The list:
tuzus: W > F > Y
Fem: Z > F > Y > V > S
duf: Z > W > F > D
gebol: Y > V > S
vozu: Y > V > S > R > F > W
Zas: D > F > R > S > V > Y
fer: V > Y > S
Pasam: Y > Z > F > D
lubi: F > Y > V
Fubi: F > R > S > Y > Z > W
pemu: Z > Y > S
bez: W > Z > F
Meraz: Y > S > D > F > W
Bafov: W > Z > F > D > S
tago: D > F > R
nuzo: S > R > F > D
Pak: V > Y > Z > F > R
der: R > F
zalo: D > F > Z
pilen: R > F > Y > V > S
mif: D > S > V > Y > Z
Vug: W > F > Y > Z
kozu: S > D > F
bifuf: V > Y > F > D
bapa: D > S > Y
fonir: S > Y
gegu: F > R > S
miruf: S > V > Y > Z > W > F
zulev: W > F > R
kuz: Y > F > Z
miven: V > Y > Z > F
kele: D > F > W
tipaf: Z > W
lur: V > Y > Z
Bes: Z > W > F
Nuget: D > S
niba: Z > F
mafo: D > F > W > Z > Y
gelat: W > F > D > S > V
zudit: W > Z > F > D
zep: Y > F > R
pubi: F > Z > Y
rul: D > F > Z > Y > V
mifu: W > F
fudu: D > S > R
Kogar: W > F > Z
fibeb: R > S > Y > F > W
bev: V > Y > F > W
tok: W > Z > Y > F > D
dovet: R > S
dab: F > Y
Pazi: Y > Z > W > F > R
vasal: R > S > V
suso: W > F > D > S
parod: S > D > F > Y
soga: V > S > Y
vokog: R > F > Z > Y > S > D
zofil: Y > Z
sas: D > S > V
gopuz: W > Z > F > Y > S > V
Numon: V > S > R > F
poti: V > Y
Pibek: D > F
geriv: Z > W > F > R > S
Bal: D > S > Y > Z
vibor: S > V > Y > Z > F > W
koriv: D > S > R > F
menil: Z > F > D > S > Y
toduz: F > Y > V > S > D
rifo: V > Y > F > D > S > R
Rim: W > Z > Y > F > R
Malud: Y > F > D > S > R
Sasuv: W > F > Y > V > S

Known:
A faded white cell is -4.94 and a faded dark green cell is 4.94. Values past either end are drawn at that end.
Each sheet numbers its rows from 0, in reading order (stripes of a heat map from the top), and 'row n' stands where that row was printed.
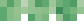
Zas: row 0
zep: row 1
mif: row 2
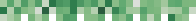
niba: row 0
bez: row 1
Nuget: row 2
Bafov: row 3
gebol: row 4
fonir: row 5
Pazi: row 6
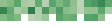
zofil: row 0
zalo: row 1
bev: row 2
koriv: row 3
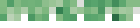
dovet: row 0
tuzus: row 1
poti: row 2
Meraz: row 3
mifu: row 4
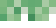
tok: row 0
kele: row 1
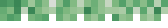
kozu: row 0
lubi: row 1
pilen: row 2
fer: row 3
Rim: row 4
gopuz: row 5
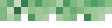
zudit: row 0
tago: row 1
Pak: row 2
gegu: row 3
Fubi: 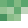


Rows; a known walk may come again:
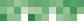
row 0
mafo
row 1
Pazi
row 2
vokog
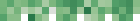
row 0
fibeb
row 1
duf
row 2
fudu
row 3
rul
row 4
sas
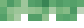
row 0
Numon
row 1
koriv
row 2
Meraz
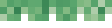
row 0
menil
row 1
bapa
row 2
gelat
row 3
gopuz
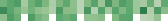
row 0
mif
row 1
vozu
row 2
bev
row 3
Kogar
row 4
rifo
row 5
zalo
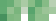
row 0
miruf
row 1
Zas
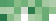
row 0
geriv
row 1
Fem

